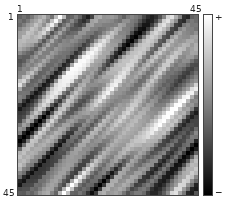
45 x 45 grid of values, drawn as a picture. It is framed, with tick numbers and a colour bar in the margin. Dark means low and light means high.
Histogram: bell-shaped. Roughest part: middle left. Odd rows or columns: none. Average level on the scale: 50%. Grain: diagonal, up to the right.
